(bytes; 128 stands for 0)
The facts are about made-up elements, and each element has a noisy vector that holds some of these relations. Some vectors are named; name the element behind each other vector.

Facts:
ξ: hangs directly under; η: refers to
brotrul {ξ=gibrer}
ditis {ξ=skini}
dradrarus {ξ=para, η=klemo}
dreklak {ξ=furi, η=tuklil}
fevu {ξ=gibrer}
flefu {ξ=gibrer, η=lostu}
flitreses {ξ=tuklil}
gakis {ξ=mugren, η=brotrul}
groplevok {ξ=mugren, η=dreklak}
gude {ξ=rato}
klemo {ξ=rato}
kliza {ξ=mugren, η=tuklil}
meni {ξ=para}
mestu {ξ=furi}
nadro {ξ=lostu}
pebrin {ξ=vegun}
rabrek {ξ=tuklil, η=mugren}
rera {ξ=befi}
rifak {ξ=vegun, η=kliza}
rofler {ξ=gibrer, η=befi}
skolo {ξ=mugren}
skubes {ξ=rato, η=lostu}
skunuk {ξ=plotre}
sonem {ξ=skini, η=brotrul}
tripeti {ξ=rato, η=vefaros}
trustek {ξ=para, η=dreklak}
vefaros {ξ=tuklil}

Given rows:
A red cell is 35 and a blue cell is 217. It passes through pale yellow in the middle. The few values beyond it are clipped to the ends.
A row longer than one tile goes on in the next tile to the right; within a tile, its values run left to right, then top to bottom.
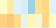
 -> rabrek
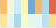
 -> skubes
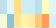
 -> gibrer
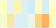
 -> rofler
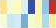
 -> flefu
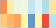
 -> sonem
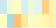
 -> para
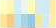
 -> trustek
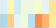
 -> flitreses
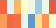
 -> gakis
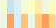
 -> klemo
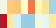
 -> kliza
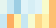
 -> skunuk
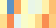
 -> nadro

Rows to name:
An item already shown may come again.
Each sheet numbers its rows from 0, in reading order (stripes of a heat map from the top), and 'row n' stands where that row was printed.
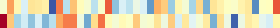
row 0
dreklak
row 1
gakis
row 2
befi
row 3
tuklil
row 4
lostu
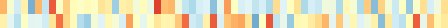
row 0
skubes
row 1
groplevok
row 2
mugren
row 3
brotrul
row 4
sonem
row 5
gibrer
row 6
tuklil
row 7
rato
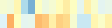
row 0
fevu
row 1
rifak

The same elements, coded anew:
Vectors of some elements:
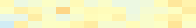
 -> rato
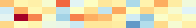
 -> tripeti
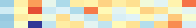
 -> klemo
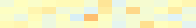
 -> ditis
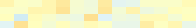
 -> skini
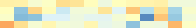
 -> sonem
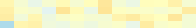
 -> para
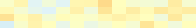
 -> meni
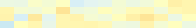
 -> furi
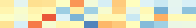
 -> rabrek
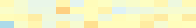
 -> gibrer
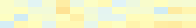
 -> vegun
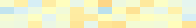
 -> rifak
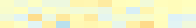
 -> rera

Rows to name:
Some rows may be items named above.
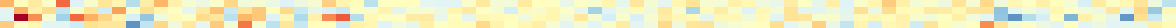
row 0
tripeti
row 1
lostu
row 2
fevu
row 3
rifak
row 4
trustek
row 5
gakis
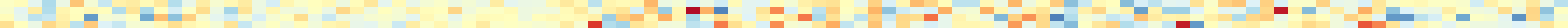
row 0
brotrul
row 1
groplevok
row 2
rato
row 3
befi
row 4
flefu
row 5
mugren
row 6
rofler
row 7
gakis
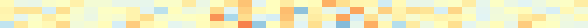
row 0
tuklil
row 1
skubes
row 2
tuklil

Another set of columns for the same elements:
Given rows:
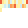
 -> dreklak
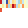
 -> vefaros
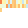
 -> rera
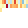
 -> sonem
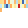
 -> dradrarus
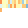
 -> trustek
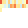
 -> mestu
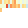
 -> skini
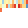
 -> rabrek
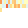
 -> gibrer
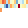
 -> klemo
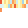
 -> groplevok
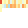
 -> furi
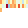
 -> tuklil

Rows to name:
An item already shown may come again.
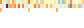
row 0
tuklil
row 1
rato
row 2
flefu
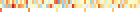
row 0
mugren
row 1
skubes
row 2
rofler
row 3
fevu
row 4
rato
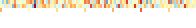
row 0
flefu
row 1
brotrul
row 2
gibrer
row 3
gakis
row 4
lostu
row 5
tripeti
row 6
rofler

